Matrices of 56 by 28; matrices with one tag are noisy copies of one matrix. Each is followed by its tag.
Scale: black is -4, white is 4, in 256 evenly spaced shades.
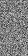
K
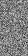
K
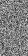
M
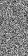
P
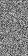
K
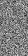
P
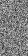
M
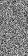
P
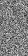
P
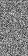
K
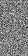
K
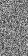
M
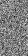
M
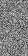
K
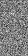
K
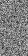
M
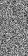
P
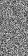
P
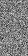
K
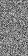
K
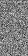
K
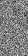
P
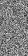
P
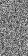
M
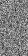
M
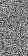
M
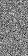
K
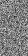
M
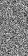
P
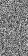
M
